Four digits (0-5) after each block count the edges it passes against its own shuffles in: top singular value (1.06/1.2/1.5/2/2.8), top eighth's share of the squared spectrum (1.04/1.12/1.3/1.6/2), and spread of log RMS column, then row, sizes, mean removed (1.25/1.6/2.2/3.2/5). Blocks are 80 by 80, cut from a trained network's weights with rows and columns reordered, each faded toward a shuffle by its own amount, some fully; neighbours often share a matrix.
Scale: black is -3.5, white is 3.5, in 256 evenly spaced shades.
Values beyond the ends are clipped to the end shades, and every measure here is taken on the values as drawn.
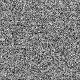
0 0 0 0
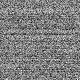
3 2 0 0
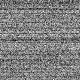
4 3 0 2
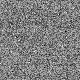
1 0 0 0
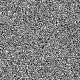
0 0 0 0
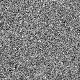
0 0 0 0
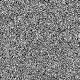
3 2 0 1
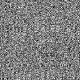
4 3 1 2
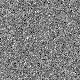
0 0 0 0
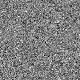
2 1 0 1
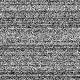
4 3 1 2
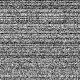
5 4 1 3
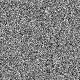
0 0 0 0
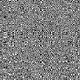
4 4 2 3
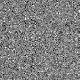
3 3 2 1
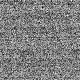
2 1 0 0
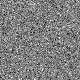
1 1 0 0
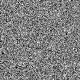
1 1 0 0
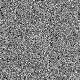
2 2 0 0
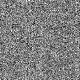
2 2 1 1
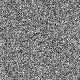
1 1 0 0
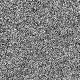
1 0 0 0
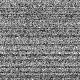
4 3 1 2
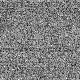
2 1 0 0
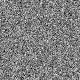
1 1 0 0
